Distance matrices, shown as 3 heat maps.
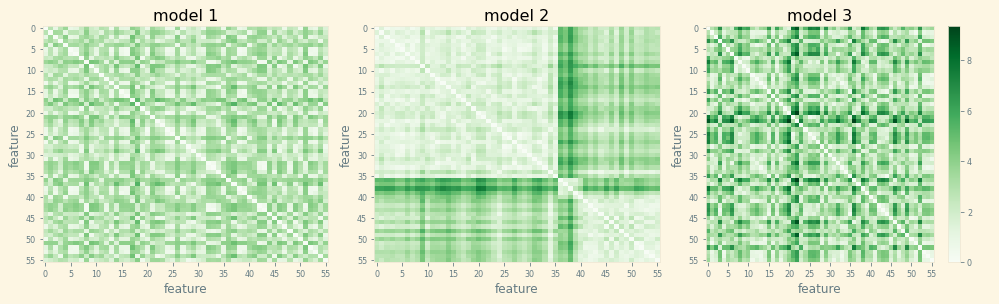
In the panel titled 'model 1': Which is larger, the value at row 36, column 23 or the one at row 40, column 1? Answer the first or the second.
the first
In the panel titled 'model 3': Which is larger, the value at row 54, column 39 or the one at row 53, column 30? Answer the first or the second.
the first
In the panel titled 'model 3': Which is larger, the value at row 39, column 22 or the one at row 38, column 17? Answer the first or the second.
the first
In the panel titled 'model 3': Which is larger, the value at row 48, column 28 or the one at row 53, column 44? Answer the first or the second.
the second
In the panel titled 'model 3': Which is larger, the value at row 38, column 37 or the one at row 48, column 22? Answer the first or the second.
the first
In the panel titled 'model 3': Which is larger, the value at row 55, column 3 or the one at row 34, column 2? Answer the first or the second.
the first
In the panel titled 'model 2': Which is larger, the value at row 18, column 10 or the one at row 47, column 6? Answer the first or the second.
the second
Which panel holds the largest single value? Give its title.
model 3
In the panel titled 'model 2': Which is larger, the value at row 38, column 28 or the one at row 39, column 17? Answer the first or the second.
the first
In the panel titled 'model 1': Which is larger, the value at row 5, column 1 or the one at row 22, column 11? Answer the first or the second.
the second
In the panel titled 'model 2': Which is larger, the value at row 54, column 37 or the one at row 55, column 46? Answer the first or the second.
the first
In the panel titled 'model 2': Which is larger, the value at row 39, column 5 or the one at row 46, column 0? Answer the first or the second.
the first
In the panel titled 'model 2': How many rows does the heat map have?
56
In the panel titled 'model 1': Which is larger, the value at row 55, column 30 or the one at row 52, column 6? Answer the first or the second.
the first
